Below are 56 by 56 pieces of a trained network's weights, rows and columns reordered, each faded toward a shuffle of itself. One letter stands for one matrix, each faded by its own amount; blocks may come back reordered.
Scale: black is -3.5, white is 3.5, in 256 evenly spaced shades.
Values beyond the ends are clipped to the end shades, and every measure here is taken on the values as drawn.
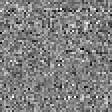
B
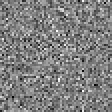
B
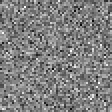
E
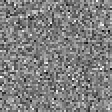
E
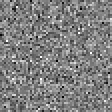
E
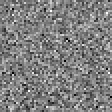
E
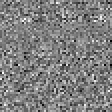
B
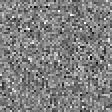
E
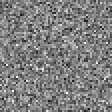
E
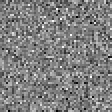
E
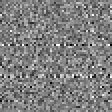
B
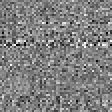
B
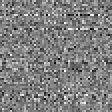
B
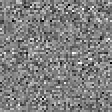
B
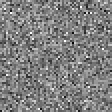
E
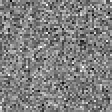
E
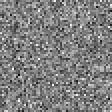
E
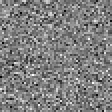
E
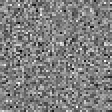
B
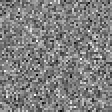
E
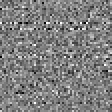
B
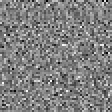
B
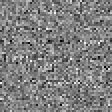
B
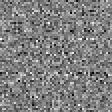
B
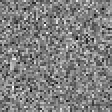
E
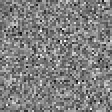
E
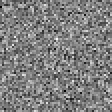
E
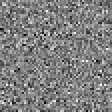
B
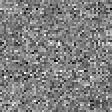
B
